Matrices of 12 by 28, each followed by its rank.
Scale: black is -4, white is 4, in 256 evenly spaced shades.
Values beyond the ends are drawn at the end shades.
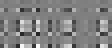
one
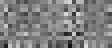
two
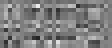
two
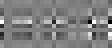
one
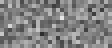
full rank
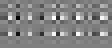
one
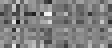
two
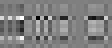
one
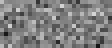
full rank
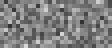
full rank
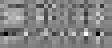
two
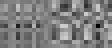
two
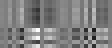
one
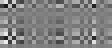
one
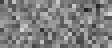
full rank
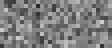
full rank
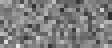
full rank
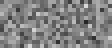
full rank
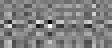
two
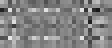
two
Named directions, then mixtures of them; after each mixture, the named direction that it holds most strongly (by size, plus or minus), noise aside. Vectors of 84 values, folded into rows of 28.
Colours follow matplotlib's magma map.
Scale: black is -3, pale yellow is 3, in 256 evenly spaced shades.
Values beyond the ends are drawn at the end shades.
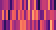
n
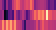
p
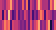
n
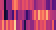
p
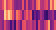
p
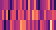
n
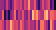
n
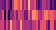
n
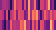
n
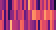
n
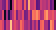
n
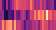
p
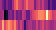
p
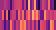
n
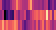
p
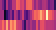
p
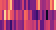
p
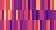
n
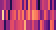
n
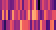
n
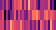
n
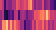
p
